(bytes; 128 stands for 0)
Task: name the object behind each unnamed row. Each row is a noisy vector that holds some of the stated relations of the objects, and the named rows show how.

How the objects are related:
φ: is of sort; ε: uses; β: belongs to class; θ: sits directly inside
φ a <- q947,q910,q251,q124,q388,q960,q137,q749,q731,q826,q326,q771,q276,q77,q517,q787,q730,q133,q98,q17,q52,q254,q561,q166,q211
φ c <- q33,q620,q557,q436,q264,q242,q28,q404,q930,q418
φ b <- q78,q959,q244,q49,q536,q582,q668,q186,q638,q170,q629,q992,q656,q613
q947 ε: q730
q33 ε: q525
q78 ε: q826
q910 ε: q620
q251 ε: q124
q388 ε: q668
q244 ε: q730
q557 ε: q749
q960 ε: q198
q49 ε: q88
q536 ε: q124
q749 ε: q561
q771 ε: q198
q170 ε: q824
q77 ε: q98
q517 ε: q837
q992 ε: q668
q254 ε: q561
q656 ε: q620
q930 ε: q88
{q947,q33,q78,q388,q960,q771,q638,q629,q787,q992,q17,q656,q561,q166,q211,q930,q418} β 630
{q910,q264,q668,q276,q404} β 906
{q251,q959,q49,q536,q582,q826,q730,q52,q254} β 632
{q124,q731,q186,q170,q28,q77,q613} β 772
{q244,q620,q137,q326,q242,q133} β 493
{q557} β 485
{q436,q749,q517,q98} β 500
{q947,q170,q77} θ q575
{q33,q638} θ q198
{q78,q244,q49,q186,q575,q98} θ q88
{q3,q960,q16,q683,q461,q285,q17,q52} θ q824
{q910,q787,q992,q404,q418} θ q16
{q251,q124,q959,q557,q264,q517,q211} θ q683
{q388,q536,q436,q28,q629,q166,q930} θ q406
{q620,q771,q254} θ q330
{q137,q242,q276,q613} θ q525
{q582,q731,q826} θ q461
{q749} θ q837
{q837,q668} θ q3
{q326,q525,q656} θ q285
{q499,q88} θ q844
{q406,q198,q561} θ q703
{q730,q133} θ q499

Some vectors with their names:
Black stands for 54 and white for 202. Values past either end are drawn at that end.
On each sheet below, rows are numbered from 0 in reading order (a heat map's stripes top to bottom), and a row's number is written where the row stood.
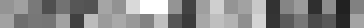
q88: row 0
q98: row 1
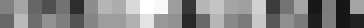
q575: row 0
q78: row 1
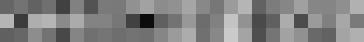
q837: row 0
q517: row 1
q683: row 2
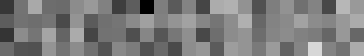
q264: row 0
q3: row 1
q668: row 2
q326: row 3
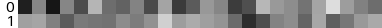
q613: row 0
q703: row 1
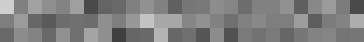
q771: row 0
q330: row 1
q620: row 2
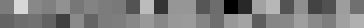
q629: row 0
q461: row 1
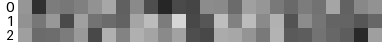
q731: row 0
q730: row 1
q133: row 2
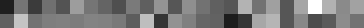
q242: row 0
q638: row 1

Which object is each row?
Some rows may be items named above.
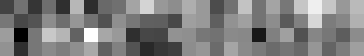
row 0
q525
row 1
q326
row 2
q124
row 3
q731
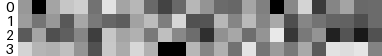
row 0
q251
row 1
q730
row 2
q186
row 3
q749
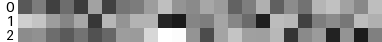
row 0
q285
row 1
q561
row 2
q88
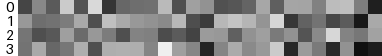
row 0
q656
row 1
q98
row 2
q326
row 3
q170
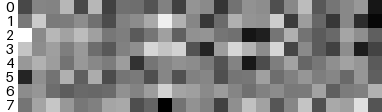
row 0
q992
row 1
q244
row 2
q388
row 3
q947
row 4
q33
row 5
q668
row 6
q330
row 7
q557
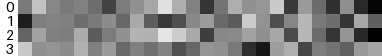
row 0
q244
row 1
q959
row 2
q49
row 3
q166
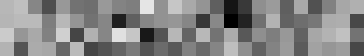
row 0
q406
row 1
q930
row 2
q254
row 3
q960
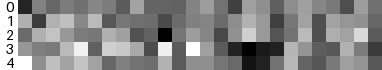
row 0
q582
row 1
q910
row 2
q557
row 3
q536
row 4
q388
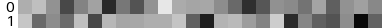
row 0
q198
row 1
q77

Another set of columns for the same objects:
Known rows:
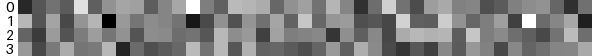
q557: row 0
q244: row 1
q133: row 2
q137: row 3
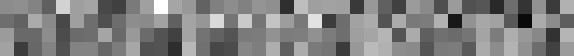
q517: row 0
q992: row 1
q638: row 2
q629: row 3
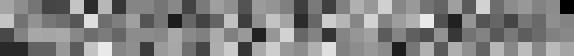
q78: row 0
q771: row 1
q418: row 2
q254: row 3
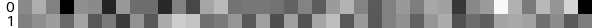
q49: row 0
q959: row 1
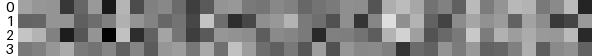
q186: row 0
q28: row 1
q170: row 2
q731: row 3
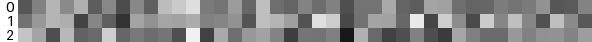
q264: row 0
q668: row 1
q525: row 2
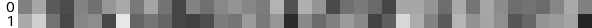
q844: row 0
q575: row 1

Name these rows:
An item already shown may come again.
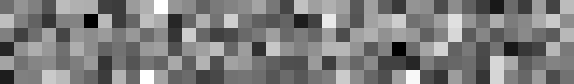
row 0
q517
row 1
q77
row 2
q166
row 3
q910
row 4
q613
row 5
q124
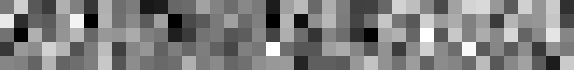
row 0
q88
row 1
q947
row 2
q730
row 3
q620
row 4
q33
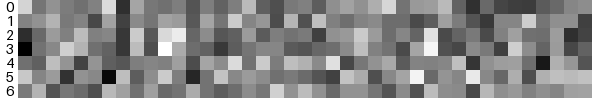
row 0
q960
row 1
q582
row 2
q251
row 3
q124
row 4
q992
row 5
q98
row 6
q330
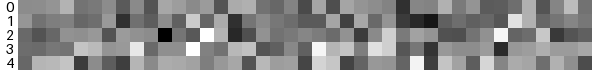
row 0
q731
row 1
q613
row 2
q930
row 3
q749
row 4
q668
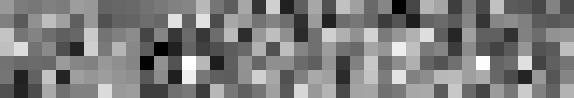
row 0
q656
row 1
q242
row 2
q771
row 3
q198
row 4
q930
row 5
q388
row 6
q561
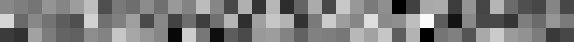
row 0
q656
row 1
q771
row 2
q536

